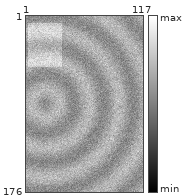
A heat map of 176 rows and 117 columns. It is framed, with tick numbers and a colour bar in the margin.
Concentric rings centre on the middle left. The top left is the ninth with the highest average. In the top left lies a patch that is higher than the rest. The histogram is bell-shaped.
